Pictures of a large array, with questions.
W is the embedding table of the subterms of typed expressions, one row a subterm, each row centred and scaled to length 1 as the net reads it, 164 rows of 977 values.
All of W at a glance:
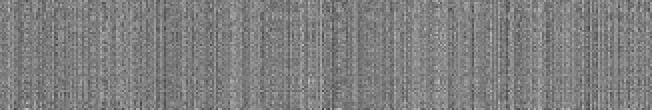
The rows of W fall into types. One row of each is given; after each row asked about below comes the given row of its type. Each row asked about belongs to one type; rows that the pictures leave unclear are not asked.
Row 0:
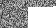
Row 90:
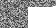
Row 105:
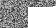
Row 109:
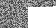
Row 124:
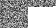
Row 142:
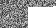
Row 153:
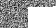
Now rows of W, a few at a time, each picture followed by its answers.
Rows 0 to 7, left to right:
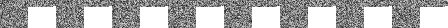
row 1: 109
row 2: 124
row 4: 124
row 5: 90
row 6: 109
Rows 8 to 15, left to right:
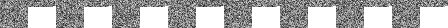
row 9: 109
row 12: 124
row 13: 90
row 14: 142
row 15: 90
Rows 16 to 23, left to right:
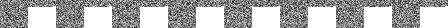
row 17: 142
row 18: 90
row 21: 142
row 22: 124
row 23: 142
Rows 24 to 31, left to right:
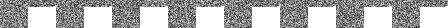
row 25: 153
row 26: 153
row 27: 109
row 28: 105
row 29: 105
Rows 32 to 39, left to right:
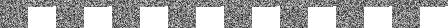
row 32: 109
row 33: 90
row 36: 90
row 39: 142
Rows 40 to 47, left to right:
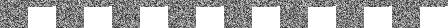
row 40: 90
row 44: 109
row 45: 109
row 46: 109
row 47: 153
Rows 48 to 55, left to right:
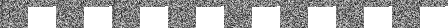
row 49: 0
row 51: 105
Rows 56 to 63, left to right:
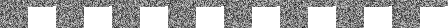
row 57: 105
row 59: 0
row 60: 124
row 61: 109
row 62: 105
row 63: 124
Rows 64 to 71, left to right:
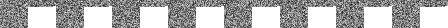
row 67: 0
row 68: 0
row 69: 142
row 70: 109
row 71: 109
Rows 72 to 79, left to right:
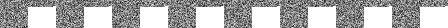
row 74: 90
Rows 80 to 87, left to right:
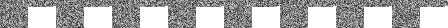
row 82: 109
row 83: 90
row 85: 142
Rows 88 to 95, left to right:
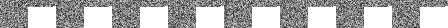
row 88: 153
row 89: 124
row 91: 109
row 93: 0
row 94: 90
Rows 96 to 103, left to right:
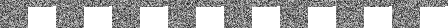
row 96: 90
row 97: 105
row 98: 90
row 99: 142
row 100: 109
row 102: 124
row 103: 0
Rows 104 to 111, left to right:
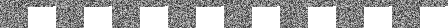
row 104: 153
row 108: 142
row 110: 105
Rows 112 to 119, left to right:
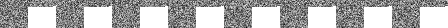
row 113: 109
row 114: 142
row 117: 90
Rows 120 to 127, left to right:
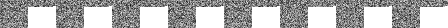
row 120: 124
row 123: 124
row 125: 142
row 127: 90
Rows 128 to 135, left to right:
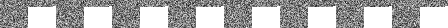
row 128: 105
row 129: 0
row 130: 0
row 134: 124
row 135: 0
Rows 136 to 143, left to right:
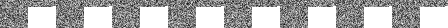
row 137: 0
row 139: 142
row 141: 142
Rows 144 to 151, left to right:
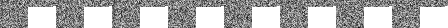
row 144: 142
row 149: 142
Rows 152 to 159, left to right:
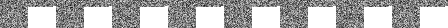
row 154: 90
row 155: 153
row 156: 109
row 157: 142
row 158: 109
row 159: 142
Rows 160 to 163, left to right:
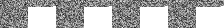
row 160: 0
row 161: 124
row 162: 90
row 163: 90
